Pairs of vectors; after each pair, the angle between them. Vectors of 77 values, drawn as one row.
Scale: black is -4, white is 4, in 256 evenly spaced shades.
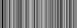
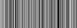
orthogonal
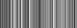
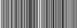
partly opposed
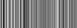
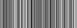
orthogonal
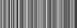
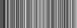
orthogonal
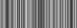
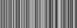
orthogonal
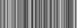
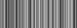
nearly opposite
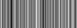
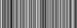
nearly parallel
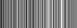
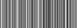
partly opposed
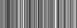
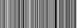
nearly opposite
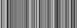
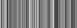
nearly parallel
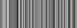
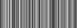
partly aligned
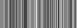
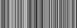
nearly opposite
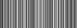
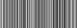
nearly opposite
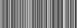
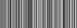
nearly opposite
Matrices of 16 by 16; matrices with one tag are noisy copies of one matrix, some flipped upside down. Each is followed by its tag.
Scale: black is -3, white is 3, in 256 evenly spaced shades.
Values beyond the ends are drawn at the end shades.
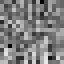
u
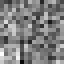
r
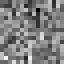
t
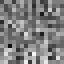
u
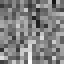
t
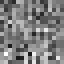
u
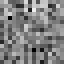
u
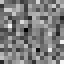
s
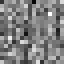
s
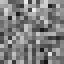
u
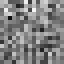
u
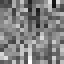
t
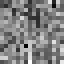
t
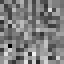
u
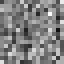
s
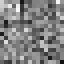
r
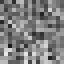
u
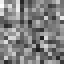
r
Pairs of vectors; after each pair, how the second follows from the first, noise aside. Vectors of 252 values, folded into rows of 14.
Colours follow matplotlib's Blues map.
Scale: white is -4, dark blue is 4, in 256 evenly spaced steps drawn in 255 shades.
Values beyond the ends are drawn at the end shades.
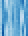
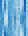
reversed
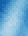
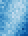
reversed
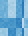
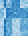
reversed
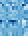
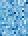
shuffled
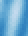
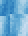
wrapped around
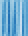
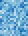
shuffled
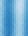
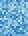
shuffled
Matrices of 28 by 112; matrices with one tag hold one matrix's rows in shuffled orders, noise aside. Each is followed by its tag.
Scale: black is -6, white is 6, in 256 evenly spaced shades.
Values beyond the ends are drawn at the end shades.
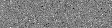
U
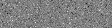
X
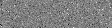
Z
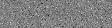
U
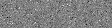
X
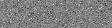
U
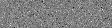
U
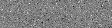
U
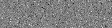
U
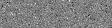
X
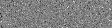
Z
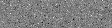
U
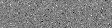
U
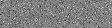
Z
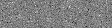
X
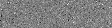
Z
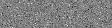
X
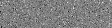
Z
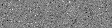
X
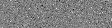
U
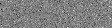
Z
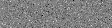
U
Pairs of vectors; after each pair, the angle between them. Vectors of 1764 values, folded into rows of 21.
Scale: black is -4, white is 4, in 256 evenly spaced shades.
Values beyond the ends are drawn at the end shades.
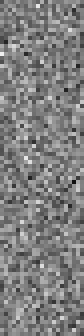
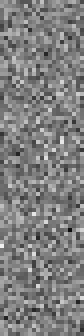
orthogonal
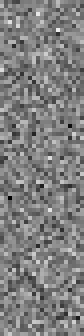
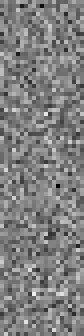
orthogonal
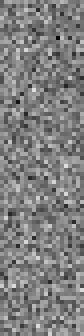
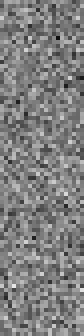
nearly parallel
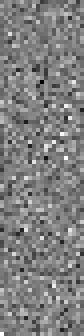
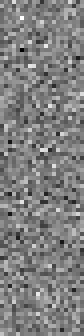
partly aligned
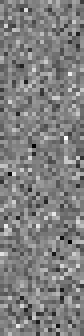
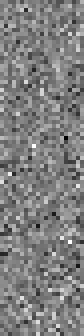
nearly opposite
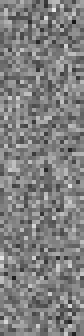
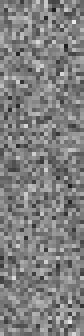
nearly opposite
